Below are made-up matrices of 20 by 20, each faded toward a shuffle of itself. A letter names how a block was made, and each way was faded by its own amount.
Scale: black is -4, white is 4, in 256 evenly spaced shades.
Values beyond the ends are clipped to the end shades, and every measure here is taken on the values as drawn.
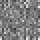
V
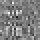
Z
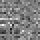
Z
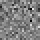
V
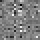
Z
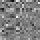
Z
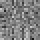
V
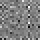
Z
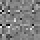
Z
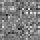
V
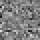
V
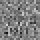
V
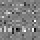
Z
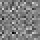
Z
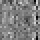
Z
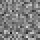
V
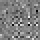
Z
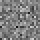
V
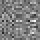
Z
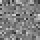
V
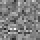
V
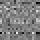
Z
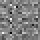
Z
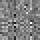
Z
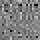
Z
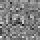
V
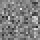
V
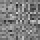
Z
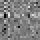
Z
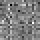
Z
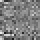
Z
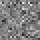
V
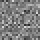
V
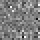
V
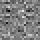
V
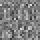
V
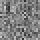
V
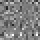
Z
